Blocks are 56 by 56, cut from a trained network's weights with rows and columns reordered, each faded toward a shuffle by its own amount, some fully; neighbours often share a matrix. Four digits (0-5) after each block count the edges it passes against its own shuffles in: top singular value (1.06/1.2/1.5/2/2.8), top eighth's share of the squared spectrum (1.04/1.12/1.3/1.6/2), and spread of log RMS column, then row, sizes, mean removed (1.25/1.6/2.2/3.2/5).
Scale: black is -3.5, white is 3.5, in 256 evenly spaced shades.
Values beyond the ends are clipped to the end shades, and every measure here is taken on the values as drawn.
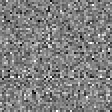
4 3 0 2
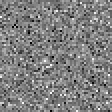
2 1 0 0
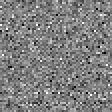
3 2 0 1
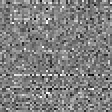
4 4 0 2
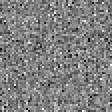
1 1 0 0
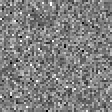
0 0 0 0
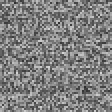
1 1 0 0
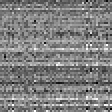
4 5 2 3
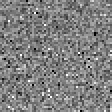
0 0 0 0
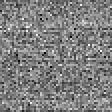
2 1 0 0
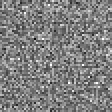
0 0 0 0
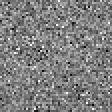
0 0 0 0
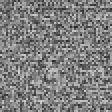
2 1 0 0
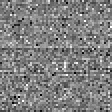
2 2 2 0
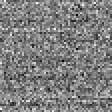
2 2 0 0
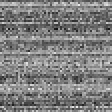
4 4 1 3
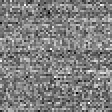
3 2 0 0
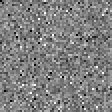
1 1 0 0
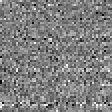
3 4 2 2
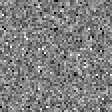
2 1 0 0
